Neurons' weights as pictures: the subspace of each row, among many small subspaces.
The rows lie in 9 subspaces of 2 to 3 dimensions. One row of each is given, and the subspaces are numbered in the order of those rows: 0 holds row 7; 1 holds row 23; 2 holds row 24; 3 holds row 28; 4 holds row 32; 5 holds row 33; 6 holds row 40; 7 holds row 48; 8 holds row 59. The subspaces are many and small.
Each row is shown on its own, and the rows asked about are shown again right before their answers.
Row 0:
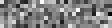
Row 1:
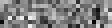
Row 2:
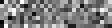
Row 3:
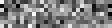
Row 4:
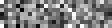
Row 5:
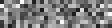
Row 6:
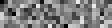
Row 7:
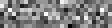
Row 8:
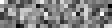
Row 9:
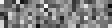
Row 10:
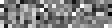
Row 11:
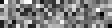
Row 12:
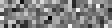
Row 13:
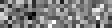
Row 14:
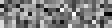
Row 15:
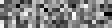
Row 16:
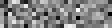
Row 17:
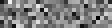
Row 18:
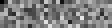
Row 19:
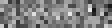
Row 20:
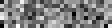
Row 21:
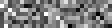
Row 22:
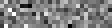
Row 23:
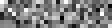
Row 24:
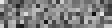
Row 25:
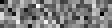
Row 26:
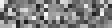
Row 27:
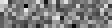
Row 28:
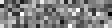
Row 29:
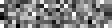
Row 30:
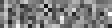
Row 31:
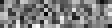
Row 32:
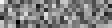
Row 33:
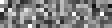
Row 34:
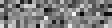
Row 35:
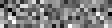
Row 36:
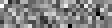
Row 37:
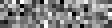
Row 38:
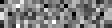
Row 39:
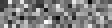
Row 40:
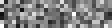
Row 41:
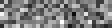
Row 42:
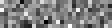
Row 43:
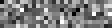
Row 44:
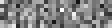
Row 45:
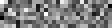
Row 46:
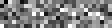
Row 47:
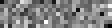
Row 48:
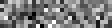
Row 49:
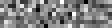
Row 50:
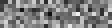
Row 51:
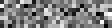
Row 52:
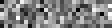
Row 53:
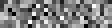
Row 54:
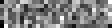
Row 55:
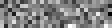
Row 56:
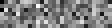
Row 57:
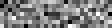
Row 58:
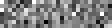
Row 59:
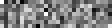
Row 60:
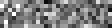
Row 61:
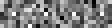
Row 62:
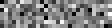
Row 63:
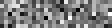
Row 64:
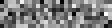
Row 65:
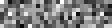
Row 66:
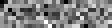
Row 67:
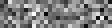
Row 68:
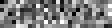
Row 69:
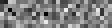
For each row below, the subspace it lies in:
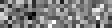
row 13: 7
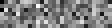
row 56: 5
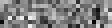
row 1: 7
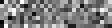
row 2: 8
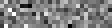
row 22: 0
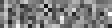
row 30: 8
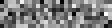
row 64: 2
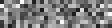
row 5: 4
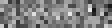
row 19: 2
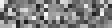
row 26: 4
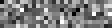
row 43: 3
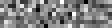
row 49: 2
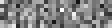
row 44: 7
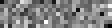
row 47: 1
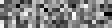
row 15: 7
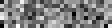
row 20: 6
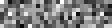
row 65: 2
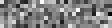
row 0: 3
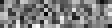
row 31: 8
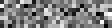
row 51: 4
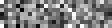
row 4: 6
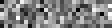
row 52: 5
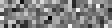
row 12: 1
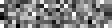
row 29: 6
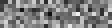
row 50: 2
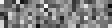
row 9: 8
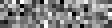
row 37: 2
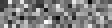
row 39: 1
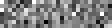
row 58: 1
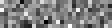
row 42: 1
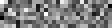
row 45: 4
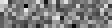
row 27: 1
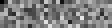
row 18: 3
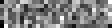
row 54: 8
